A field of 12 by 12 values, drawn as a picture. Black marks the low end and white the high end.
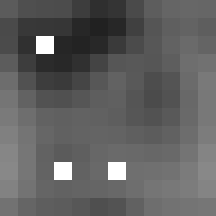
Roughest part: top left. Lone odd cells: 3, each higher than its neighbours. Ninth with the lowest average: top middle. Average level on the scale: 40%.
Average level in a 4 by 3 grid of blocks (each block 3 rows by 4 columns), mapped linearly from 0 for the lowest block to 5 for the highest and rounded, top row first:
2 0 3 | 2 2 3 | 4 3 4 | 5 4 5
